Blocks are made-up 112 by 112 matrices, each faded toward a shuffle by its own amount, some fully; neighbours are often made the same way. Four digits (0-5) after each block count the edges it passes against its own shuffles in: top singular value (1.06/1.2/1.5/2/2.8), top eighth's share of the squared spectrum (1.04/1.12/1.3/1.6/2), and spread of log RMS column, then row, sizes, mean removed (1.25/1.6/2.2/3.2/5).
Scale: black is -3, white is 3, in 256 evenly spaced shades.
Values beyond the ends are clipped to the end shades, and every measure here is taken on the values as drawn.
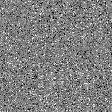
3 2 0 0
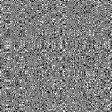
5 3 3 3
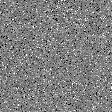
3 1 0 0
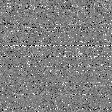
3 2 0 3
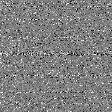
1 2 0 3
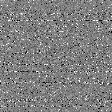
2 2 0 3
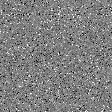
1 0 0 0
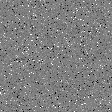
0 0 0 0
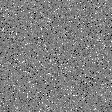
0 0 0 0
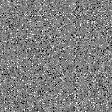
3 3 2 2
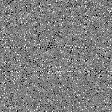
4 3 1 2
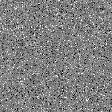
3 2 1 1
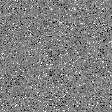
3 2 1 1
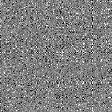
4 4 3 2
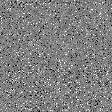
3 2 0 2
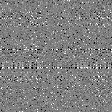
4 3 1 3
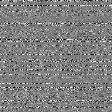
3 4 0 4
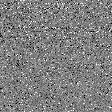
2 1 0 2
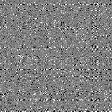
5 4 2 3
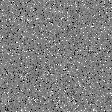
2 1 0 0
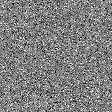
0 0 0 0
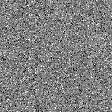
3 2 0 0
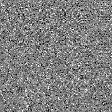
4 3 1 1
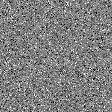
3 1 0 0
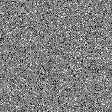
3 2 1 1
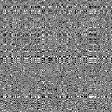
5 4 3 4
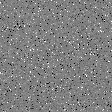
0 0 0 0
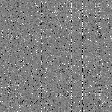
4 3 2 0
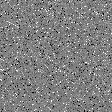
2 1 0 0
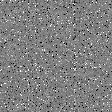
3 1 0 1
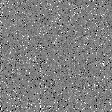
3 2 1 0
